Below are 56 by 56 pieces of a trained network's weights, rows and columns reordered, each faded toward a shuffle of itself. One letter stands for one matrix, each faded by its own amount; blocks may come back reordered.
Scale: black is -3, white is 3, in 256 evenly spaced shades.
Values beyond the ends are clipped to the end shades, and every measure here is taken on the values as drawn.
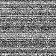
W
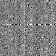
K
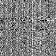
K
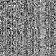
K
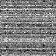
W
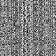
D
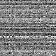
W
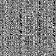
D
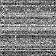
W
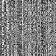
D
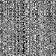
D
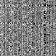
D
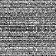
W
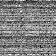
W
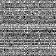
W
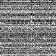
W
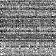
W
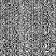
K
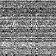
W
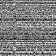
W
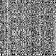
K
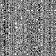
D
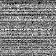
W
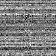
W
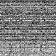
W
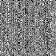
K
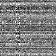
W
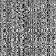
D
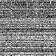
W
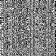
D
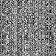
D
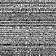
W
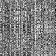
D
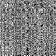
K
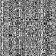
K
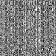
D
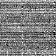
W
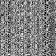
D
